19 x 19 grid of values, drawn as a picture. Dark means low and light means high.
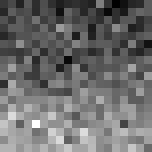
Values rise toward the bottom. The histogram is bell-shaped. Overall the values sit about 40% of the way up the scale. The top right is the ninth with the lowest average.
